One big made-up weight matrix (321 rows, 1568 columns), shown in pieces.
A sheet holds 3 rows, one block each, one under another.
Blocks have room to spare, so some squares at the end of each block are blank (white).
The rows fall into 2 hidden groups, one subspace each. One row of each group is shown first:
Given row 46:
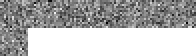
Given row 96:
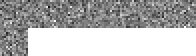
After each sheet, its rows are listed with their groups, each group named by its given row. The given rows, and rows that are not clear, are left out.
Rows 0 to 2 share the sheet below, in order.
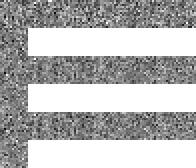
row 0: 46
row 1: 46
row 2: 46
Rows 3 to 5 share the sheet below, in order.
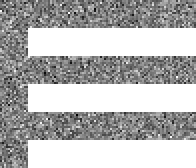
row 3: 96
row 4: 96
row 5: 96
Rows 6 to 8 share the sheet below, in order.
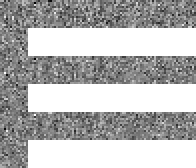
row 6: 46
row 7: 46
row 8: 46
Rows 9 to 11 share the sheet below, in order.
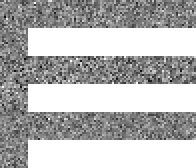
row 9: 46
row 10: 96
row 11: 96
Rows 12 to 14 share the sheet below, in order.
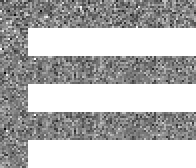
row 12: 96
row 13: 46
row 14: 46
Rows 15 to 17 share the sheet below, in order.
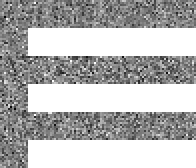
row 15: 46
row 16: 96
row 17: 46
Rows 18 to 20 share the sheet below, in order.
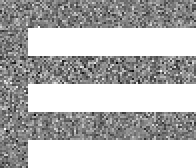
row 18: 96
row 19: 96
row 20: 46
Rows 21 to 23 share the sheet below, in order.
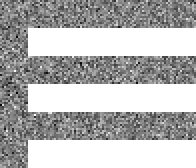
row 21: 96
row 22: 96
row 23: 46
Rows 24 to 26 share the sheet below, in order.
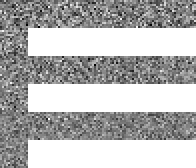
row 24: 96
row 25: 96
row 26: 96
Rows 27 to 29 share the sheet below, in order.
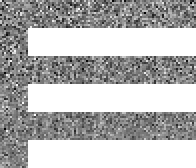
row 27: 96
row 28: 46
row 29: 46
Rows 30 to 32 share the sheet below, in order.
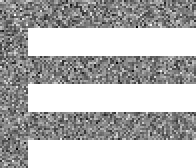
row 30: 96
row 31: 96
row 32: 96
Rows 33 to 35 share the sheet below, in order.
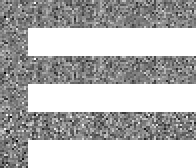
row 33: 46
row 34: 46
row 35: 46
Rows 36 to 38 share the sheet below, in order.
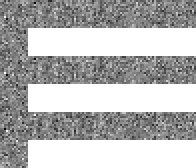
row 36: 46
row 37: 46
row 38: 46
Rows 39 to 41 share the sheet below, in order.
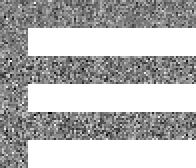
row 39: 46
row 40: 46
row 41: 46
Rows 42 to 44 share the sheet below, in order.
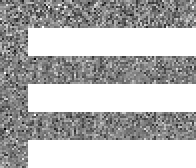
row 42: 96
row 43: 46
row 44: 46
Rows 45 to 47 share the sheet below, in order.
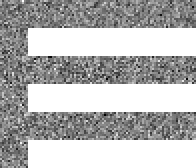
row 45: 96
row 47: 96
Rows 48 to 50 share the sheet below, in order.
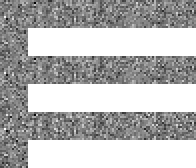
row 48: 46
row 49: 46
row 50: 46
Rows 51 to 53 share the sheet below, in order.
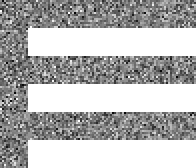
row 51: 96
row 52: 96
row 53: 96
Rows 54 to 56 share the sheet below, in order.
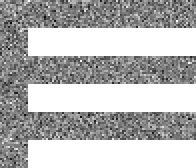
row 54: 96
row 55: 96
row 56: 96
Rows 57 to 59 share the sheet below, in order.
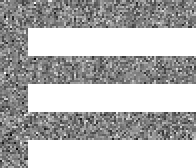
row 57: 46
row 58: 46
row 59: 96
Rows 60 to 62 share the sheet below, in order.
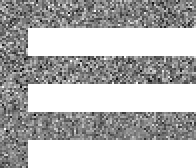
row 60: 96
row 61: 96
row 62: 46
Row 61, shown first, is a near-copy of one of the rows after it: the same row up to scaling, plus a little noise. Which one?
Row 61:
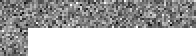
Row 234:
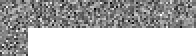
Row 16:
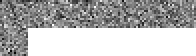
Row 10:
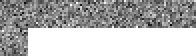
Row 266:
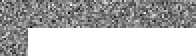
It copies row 10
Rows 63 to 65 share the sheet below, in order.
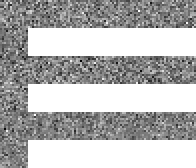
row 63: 46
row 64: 96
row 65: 46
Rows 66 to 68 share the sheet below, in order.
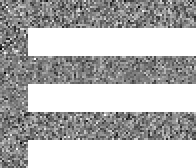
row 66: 96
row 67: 46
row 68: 96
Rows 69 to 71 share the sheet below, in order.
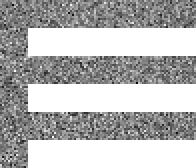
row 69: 96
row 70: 96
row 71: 96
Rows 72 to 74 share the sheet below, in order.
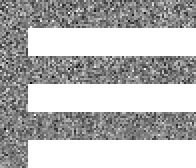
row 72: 96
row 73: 96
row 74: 46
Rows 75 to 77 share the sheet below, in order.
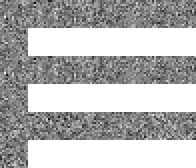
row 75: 46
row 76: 46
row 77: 96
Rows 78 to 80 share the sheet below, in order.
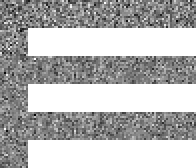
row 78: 96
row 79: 46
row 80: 46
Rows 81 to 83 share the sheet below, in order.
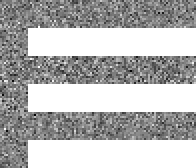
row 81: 96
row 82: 96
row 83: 46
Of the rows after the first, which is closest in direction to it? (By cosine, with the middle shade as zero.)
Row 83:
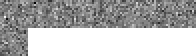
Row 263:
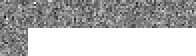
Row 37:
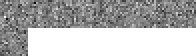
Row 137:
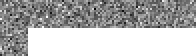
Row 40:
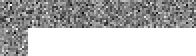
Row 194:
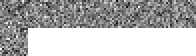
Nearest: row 37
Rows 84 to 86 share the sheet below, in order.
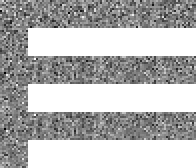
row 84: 96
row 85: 46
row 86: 46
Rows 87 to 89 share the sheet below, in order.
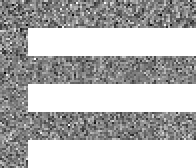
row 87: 96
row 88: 46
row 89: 96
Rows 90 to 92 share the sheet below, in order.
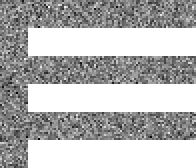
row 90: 96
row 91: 96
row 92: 96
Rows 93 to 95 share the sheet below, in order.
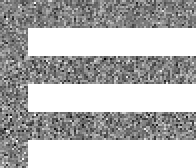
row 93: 46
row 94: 96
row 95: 46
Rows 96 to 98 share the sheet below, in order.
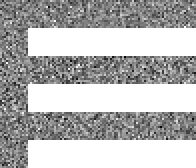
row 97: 96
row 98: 96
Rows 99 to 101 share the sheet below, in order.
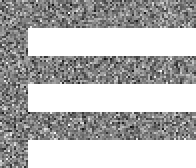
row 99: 96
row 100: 96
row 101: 96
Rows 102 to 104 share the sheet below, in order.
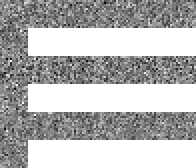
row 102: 96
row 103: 46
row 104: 46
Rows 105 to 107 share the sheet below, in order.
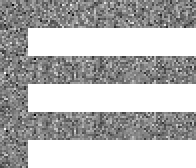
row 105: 96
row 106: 46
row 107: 46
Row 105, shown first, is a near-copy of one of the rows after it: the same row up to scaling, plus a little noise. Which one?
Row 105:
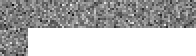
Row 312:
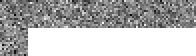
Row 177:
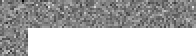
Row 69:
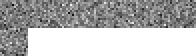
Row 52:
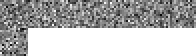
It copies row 69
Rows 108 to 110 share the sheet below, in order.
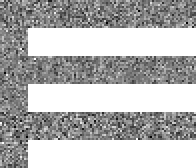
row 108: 46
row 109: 46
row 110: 96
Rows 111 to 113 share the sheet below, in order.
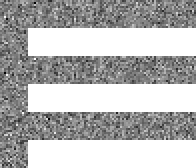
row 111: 46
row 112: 46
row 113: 96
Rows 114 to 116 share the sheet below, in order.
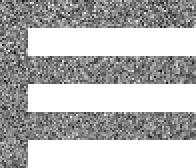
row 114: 96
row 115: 96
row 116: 96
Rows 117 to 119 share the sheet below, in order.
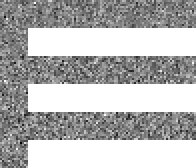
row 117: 46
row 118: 96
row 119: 96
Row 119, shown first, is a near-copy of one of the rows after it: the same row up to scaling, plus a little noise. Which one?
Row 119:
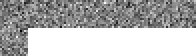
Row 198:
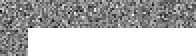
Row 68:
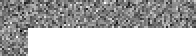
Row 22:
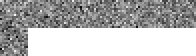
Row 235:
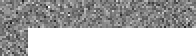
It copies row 68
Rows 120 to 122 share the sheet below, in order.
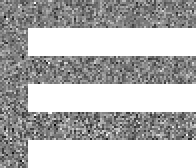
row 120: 46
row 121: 96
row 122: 46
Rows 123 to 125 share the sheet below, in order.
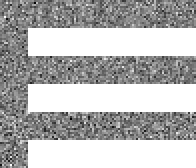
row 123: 46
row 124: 96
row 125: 96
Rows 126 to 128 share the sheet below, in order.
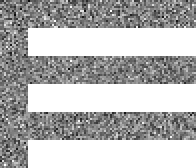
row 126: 96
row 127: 96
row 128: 96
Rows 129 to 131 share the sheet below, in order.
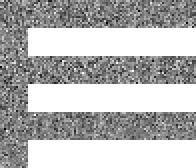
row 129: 46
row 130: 96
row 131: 46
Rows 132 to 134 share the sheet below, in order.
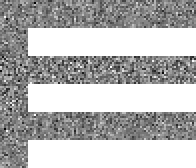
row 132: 46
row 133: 96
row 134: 46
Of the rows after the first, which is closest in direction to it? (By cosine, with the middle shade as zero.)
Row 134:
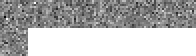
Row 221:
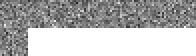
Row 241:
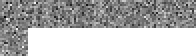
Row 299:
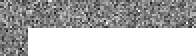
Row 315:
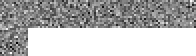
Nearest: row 241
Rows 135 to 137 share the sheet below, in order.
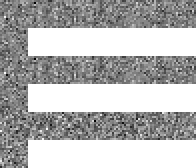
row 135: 46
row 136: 46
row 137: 96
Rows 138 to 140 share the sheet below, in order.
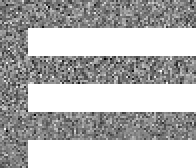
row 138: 96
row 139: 96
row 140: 46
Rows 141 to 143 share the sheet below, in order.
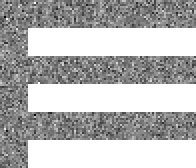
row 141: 46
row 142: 96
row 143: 46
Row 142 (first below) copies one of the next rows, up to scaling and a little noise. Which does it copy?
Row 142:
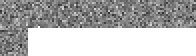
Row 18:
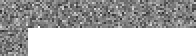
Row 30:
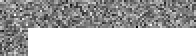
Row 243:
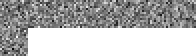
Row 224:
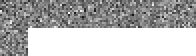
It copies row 18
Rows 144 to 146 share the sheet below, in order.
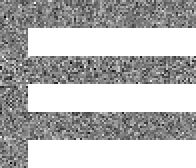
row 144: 46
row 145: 96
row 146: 96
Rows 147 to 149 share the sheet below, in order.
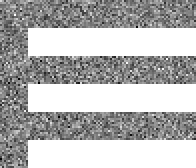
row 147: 96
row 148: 96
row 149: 96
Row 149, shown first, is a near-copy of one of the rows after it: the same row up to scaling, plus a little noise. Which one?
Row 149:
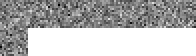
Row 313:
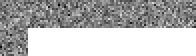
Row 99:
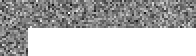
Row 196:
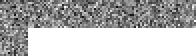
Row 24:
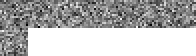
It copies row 313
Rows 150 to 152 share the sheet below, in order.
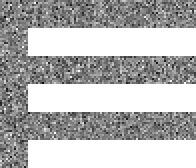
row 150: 46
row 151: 96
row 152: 96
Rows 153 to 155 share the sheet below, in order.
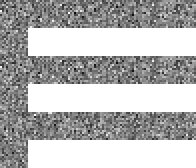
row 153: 96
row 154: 96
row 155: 46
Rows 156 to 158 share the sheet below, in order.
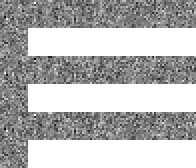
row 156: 46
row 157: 46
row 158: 46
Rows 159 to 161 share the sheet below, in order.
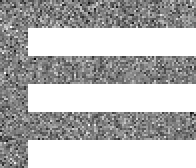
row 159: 96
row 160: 46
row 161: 96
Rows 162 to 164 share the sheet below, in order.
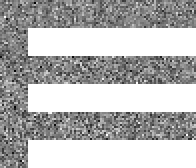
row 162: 46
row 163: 96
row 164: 46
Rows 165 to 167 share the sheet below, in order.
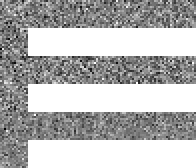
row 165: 96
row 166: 96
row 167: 46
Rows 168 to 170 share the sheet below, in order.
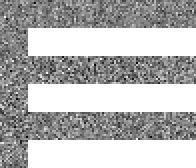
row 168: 46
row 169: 96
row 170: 96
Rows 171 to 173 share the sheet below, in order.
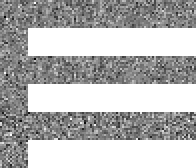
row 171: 46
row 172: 46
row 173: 96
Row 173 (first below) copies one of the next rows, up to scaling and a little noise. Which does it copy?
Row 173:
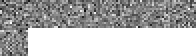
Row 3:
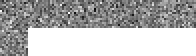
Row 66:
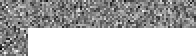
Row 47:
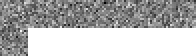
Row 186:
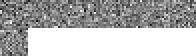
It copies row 186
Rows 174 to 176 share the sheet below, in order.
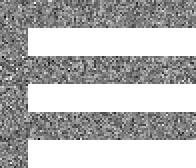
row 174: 46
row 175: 96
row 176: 96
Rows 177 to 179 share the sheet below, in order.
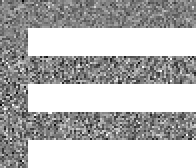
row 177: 96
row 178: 96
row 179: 46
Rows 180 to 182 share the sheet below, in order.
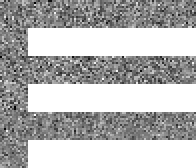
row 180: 46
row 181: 96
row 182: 46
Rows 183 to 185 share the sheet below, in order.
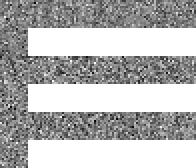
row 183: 46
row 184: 96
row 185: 96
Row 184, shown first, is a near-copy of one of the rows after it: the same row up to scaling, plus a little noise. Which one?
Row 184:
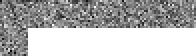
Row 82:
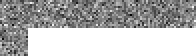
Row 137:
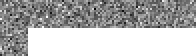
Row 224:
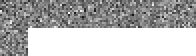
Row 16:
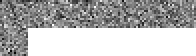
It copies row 16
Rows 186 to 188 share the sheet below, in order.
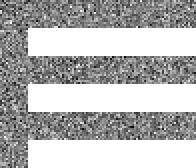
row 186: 96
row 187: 96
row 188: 96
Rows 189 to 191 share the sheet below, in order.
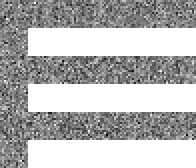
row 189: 46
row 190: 96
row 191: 46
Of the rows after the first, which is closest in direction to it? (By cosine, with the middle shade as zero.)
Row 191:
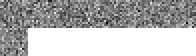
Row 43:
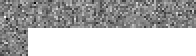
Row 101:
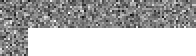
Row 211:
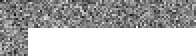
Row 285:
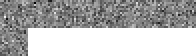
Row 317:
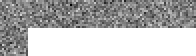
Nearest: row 285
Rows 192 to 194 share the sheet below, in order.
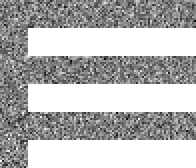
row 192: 96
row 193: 96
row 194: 96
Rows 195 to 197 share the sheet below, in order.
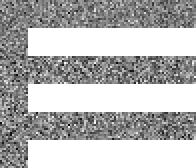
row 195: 96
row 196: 96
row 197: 96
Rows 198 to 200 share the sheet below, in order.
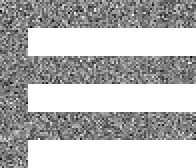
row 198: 96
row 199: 96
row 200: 96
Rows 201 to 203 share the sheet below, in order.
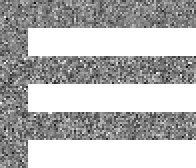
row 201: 46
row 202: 96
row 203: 46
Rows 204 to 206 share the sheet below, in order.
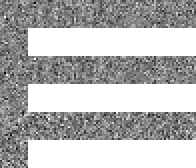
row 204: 46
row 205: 46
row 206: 96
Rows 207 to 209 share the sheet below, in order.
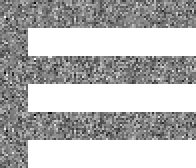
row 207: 46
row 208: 46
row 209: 46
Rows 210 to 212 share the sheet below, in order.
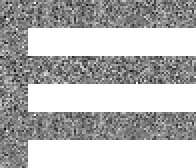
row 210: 46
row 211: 96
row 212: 46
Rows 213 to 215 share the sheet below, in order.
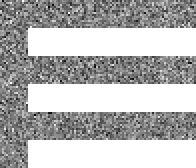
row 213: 96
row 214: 96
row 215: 46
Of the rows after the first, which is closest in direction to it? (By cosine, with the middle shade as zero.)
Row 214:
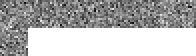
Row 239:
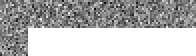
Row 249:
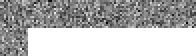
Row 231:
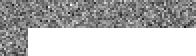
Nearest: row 239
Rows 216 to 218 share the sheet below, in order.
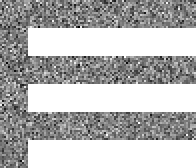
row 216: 96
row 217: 96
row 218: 46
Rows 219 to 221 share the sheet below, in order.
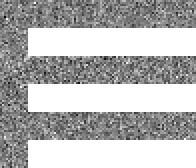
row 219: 46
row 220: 96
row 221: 96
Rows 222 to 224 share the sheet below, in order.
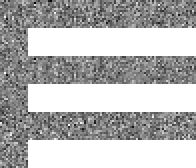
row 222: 46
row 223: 46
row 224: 96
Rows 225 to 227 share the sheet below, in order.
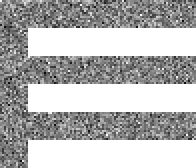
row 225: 96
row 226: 96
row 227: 46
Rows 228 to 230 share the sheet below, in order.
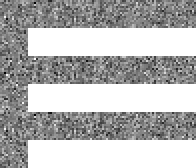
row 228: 46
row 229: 46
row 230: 46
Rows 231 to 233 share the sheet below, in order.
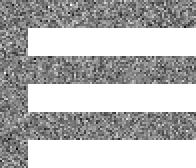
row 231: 96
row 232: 46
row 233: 96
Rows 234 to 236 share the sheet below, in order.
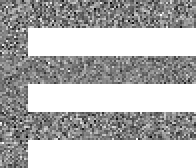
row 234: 96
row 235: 96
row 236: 96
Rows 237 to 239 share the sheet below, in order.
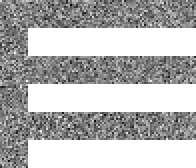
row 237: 96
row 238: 96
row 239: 96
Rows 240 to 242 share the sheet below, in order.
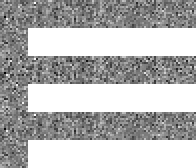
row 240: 46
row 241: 46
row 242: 46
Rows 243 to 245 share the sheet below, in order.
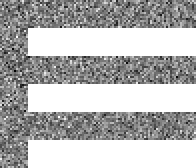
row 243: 96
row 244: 96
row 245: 96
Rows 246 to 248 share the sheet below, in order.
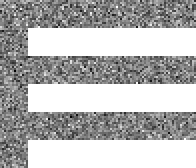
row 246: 96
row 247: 96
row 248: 96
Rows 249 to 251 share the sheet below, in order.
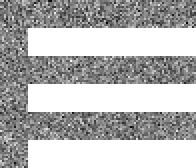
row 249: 46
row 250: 96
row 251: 96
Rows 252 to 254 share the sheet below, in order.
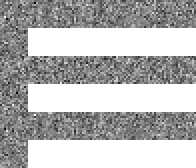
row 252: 46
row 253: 96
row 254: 46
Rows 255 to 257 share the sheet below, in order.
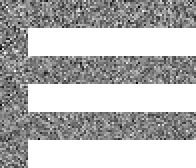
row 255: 96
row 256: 96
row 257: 96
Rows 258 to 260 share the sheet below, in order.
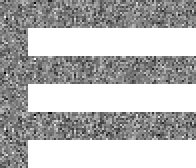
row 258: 46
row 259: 46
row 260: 46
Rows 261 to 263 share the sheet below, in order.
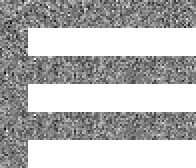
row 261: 96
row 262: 46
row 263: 46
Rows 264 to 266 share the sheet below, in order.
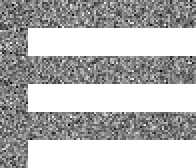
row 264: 96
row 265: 96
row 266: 96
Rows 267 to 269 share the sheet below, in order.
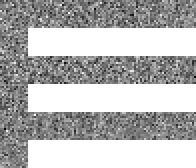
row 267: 96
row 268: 96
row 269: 46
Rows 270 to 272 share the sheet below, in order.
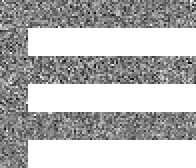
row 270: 96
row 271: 96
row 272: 46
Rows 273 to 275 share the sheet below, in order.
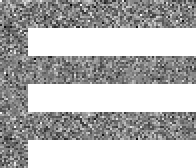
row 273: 96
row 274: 46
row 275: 96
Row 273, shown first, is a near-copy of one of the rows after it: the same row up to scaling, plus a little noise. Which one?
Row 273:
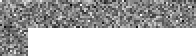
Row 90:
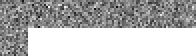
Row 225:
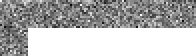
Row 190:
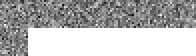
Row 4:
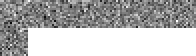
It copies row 225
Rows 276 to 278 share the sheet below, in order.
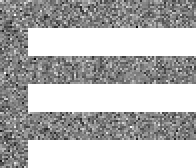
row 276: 96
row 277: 46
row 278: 96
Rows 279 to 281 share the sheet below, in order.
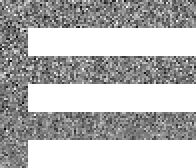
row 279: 96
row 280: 46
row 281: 46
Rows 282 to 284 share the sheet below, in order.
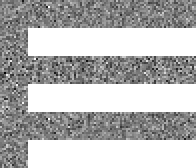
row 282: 96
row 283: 46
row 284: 96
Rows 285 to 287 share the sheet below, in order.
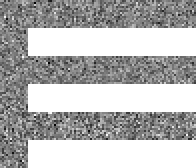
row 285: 46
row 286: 96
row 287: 46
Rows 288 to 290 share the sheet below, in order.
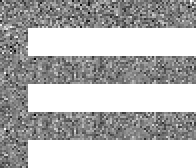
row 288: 96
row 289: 46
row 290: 46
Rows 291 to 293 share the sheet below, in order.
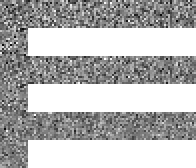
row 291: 96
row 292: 96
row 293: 46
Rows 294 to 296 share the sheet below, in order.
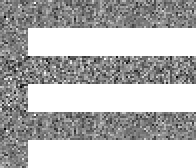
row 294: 46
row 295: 96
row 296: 46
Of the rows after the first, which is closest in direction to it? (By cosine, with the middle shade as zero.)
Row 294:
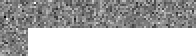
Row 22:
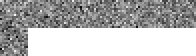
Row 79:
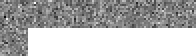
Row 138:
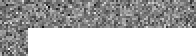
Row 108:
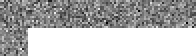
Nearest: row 79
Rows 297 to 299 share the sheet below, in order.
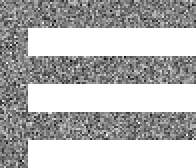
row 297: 96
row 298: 96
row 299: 46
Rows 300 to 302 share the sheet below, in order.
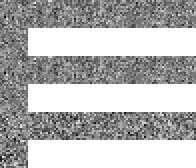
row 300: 46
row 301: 46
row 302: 96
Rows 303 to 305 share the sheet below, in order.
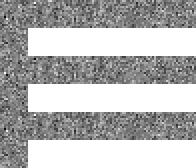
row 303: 46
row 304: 46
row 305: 46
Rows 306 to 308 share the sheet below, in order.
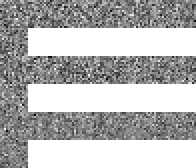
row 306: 96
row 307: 46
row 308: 46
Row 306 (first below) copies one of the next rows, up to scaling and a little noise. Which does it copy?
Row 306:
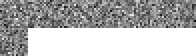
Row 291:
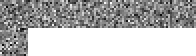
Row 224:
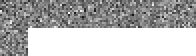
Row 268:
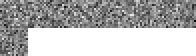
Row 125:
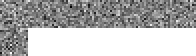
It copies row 268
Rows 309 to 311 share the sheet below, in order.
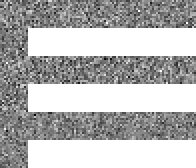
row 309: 46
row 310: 96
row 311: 46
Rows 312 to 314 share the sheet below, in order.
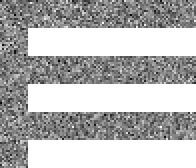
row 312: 96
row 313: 96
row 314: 96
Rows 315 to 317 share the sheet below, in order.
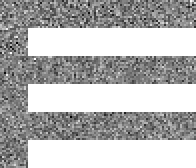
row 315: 96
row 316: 46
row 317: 96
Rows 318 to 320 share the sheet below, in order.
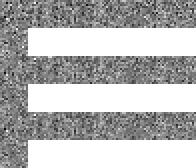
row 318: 46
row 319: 46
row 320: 46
